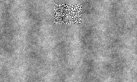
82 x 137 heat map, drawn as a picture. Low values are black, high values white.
Overall the values sit about 60% of the way up the scale. No single row or column stands out from its neighbours. Upright stripes repeat 5 times across the table. Values change most from cell to cell in the top middle. In the top middle lies a patch that is rougher than the rest. The field is mottled with small blotches.
